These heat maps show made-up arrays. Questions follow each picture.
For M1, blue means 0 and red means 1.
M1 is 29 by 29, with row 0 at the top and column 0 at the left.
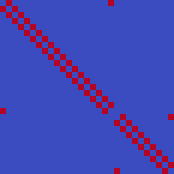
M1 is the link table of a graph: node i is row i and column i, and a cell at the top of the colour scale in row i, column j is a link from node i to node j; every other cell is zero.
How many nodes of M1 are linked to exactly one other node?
0
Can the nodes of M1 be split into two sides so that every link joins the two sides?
no
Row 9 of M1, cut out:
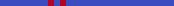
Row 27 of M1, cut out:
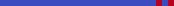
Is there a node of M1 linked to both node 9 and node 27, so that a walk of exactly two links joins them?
no
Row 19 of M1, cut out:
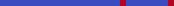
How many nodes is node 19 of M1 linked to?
2
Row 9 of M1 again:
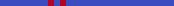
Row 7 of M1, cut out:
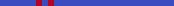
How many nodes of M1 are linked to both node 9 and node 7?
1
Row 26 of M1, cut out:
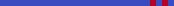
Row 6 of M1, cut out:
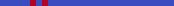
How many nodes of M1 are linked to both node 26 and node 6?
0
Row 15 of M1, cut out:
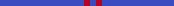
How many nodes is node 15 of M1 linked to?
2
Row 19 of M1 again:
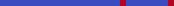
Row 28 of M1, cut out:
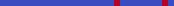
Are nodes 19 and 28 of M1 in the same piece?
yes
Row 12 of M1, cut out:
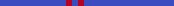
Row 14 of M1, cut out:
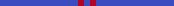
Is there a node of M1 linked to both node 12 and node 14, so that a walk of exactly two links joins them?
yes
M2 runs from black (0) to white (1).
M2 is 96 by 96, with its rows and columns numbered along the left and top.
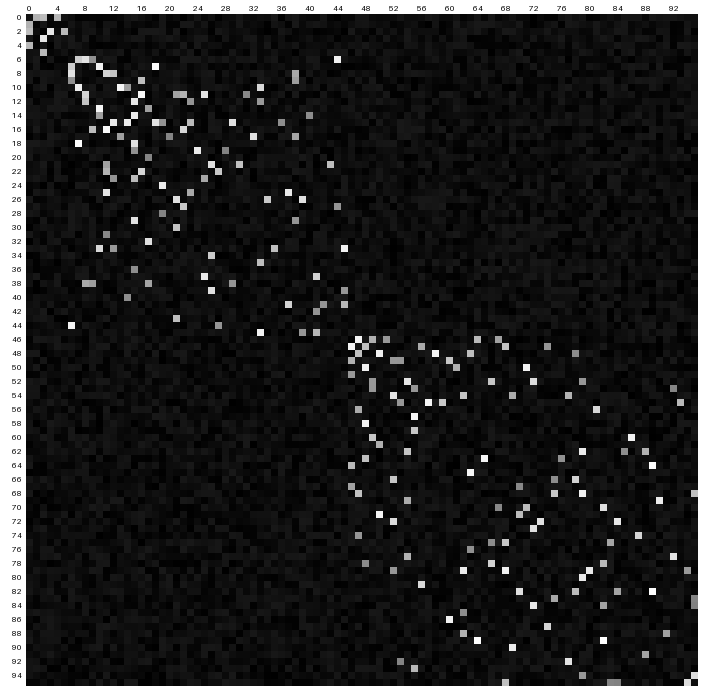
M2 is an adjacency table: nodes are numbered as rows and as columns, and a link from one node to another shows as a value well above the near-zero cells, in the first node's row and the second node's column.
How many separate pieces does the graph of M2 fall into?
3
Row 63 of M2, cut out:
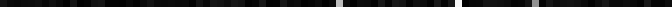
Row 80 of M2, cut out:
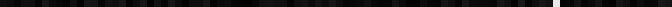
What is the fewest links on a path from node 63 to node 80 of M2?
5
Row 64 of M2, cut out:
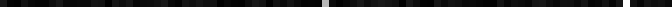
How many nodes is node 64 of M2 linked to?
2
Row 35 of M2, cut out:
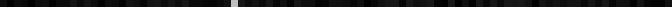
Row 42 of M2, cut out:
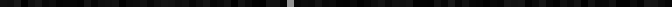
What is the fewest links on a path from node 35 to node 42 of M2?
4
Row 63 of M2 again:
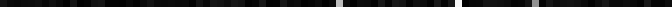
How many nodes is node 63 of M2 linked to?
3
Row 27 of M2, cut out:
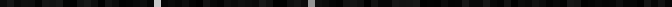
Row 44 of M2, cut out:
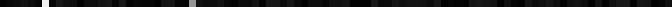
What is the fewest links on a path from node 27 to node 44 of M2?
1
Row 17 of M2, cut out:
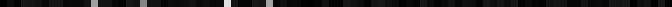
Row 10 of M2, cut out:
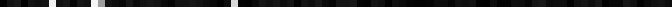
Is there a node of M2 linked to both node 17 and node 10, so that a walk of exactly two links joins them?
yes
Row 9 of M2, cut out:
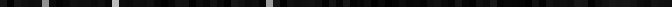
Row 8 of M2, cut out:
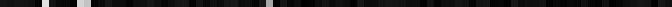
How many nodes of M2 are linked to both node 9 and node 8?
2
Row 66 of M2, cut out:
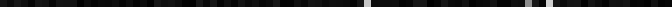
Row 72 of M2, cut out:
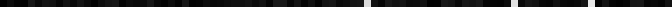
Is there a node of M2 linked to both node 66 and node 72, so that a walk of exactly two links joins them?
yes
